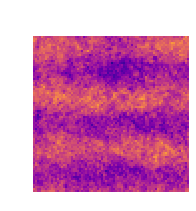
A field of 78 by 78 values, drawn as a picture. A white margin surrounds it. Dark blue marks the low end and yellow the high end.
The ninth with the lowest average is the top middle. Horizontal stripes repeat 3 times down the table. Overall the values sit about 40% of the way up the scale.
